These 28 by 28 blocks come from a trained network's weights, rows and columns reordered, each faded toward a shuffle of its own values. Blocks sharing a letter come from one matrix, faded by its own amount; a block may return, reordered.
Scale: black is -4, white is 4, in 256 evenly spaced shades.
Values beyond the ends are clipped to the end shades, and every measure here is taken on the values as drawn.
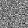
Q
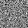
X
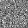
Q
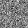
Q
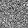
Q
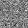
Q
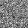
Q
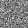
Q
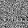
X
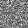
Q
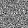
Q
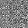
X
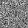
Q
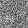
X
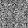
X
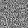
X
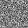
Q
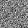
X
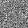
Q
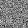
X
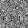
X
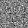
Q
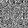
Q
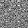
X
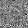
Q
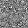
Q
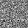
Q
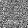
Q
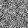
Q
